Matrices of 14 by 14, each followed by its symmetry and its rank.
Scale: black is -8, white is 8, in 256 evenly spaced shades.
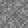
symmetric, full rank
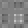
symmetric, rank one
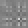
symmetric, rank two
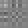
symmetric, rank one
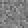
antisymmetric, full rank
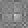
symmetric, rank two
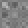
symmetric, rank two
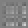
symmetric, rank one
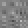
symmetric, rank two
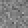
antisymmetric, full rank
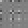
symmetric, rank one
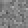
antisymmetric, full rank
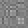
symmetric, rank two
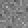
symmetric, full rank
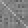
symmetric, full rank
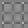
symmetric, rank one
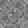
symmetric, full rank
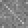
symmetric, full rank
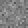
symmetric, full rank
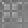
symmetric, rank two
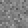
antisymmetric, full rank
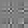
symmetric, rank one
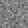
antisymmetric, full rank
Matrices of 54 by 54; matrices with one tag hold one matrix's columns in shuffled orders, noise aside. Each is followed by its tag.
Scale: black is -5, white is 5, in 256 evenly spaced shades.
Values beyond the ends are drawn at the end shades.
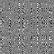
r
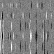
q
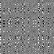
r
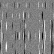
q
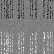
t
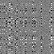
r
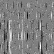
q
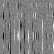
q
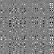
r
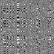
r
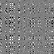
r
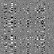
r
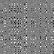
r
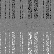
t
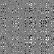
r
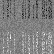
t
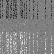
t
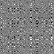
r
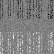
t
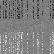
t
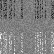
t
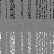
t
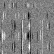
q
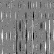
q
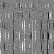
q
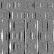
q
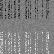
t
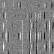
q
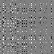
r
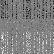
t
